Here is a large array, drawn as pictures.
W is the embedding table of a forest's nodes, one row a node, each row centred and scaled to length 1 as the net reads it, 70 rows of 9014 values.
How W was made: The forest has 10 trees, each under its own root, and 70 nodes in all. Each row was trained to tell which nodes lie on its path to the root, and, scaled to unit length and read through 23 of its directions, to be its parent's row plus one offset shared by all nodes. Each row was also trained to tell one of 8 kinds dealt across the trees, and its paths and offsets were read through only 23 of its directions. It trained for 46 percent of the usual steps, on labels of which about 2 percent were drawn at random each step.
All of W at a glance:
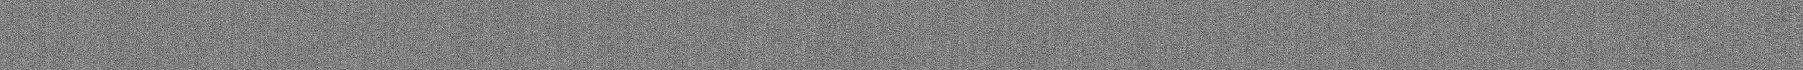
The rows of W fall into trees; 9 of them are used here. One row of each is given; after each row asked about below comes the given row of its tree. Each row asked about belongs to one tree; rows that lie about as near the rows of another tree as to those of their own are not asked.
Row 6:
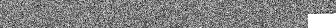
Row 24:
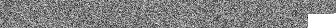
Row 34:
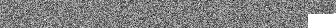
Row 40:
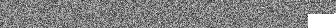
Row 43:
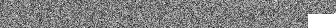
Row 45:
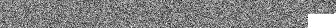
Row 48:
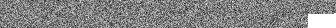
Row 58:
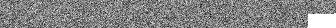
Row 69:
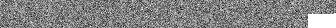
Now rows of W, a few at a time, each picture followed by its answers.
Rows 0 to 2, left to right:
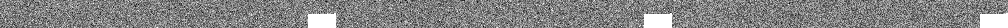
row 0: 45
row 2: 34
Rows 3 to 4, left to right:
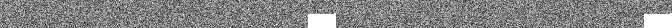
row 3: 45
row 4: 58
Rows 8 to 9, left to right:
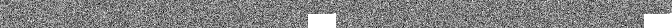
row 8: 34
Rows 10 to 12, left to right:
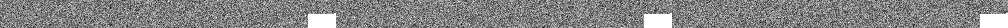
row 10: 48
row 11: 43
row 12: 24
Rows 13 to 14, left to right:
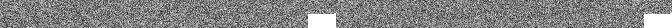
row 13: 45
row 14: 45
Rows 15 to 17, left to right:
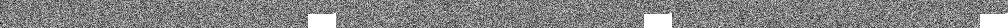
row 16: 34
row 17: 24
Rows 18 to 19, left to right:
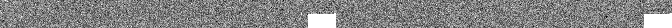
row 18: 45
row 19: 43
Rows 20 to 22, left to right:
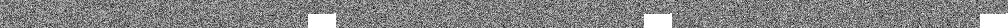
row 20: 34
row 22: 58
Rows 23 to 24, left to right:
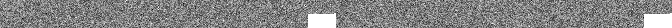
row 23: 45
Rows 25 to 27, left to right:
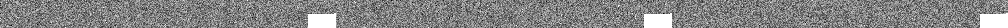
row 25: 43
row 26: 40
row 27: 24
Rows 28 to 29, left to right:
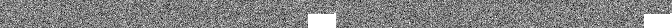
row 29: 40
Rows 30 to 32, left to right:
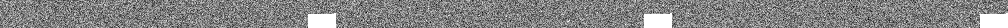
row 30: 6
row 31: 45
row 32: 34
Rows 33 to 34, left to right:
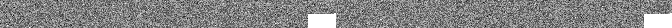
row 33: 43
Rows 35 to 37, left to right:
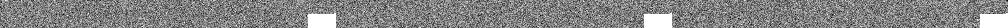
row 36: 43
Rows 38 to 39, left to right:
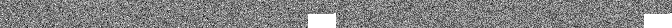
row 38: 43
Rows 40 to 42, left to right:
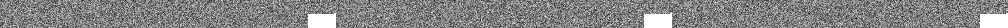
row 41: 69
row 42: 69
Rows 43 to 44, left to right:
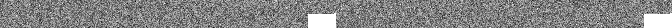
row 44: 45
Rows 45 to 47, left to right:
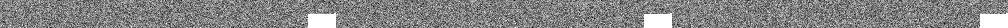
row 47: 69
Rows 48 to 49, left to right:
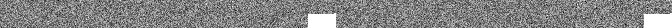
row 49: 43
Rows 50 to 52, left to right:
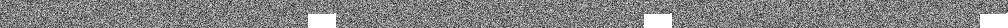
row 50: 48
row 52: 24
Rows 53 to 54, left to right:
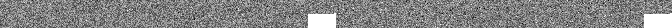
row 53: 69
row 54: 6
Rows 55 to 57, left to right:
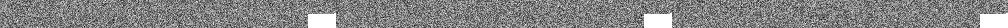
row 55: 40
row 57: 24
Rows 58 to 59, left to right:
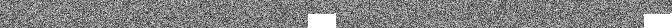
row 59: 45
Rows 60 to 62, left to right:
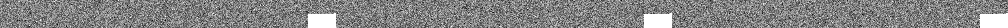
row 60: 69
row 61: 43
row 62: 6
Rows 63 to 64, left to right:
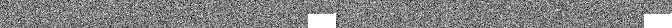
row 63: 43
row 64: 69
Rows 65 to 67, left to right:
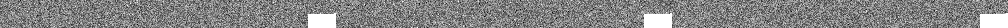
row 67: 6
